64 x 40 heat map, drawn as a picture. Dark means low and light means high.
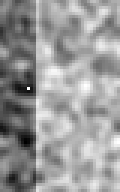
A vertical seam about 30% of the way across splits the table, and the right part is higher. There are no regular stripes. One lone cell stands out, far higher than its neighbours. The field is mottled with small blotches.
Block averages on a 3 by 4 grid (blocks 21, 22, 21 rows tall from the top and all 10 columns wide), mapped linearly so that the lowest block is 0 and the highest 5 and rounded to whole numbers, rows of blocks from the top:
1444 / 0454 / 0355
